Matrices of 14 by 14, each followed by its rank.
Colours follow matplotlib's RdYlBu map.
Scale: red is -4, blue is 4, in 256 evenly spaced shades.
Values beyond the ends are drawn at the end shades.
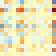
two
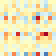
two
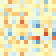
three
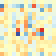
three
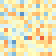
three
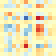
two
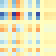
one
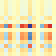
one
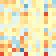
three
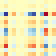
one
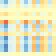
one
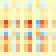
one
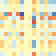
two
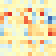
three
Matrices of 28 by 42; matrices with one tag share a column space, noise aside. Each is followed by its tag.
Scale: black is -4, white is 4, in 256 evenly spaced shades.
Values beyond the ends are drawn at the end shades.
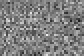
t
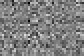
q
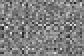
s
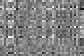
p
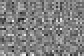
t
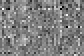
p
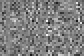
t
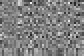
q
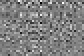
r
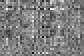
p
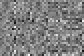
t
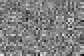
t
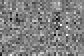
t
